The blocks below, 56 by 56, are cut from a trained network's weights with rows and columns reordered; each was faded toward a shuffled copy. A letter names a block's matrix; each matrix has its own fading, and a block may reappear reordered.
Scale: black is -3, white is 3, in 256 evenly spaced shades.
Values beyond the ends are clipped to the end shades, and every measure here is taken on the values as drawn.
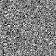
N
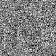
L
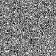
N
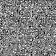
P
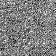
L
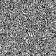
L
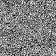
L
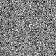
L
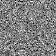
N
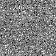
P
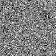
N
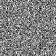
N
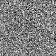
L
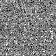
P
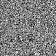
L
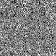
N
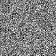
N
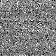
P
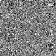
N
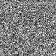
L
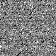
P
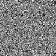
L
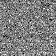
P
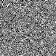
N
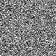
L
